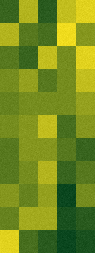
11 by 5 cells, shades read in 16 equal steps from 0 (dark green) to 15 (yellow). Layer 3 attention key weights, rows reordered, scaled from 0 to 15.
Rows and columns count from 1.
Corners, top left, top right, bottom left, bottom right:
3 14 14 1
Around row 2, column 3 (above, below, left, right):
2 12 5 15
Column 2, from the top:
11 5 3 9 7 8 8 7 6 10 4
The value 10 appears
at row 10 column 2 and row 10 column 3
